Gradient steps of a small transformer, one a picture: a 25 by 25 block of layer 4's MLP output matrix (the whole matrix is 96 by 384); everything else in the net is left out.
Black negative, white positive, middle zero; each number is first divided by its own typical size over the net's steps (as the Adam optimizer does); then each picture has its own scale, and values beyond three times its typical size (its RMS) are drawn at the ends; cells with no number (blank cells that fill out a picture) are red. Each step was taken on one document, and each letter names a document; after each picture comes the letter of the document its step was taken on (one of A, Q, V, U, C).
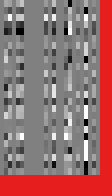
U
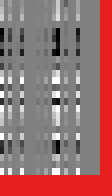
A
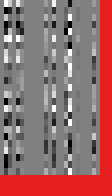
U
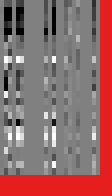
U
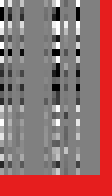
A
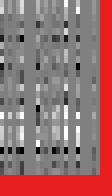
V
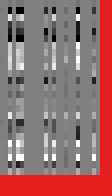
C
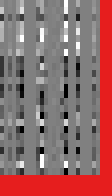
V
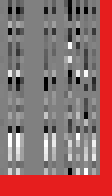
C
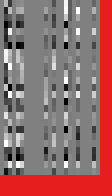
U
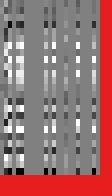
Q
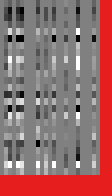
C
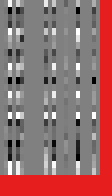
C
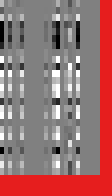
A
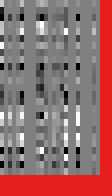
V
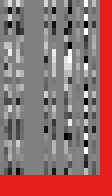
U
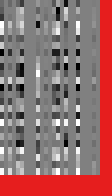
A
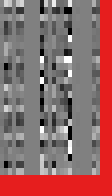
U
